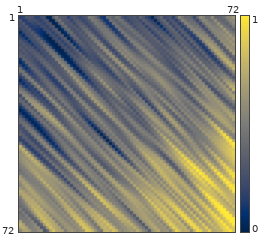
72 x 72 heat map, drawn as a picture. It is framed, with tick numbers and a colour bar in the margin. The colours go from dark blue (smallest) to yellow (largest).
The grain runs diagonally down to the right. Values rise toward the bottom right. The top left is the ninth with the lowest average. The ninth with the highest average is the bottom right.
